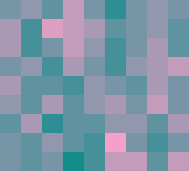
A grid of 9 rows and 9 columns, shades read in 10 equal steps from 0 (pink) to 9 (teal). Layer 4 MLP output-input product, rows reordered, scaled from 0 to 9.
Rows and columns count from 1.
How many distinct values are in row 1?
5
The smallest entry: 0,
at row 8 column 6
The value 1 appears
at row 2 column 3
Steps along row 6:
up down up down down up down up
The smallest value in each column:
3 3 1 2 3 0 2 2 2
